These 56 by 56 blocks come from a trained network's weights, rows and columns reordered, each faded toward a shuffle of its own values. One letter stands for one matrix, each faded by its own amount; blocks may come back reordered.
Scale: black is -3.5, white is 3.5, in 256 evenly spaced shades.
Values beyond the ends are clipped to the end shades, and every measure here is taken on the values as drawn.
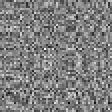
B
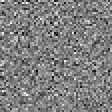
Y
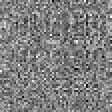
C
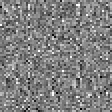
C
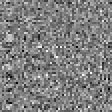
Y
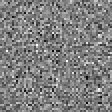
Y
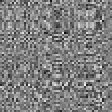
B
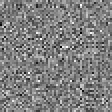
Y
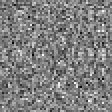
C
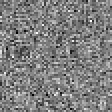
Y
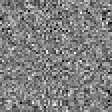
Y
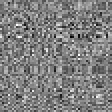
B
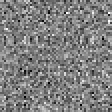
Y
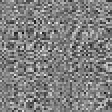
B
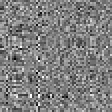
B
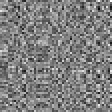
B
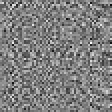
B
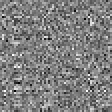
Y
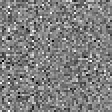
C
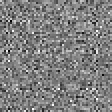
Y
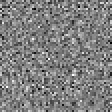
Y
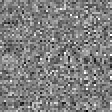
C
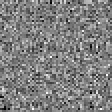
Y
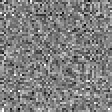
Y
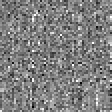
C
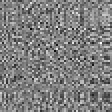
B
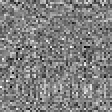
Y
